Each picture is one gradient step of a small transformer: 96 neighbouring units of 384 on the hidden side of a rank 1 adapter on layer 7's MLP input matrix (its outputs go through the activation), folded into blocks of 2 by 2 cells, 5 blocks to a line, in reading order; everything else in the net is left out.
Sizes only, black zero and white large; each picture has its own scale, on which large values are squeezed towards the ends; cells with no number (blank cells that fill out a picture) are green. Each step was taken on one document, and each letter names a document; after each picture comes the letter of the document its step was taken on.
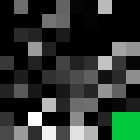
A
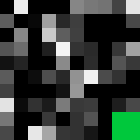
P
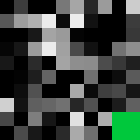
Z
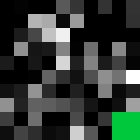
Z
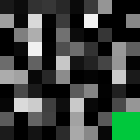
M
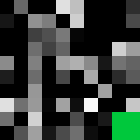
Z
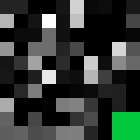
P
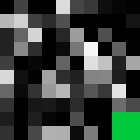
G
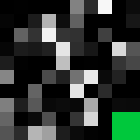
P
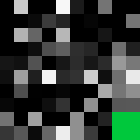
A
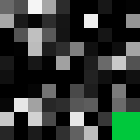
M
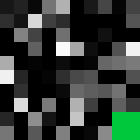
G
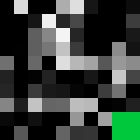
Z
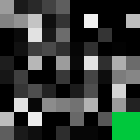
M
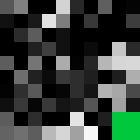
A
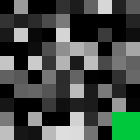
G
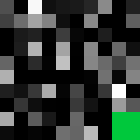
M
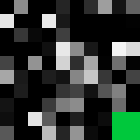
G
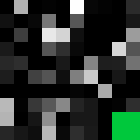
P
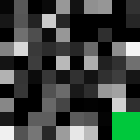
G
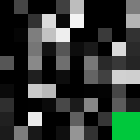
Z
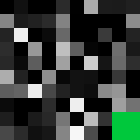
G
